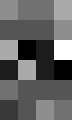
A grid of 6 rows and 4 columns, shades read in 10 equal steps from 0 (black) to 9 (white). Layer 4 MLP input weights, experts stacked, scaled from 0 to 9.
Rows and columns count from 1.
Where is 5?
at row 1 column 1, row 2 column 4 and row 6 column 3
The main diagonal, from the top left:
5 3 1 0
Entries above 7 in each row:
0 0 1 0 0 0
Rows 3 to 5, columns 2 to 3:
0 1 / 6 1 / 3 3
